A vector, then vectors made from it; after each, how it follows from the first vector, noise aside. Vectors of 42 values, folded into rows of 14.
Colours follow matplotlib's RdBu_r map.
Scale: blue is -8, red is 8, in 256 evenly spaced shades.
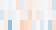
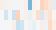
wrapped around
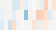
wrapped around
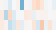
wrapped around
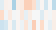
wrapped around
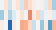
scaled up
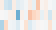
wrapped around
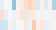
wrapped around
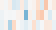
wrapped around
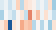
scaled up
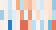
scaled up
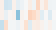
wrapped around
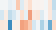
scaled up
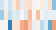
scaled up
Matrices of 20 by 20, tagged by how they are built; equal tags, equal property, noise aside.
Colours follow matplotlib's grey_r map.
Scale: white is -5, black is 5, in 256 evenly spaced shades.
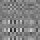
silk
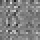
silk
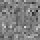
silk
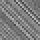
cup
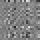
silk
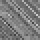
cup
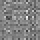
silk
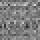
silk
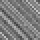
cup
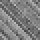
cup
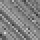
cup
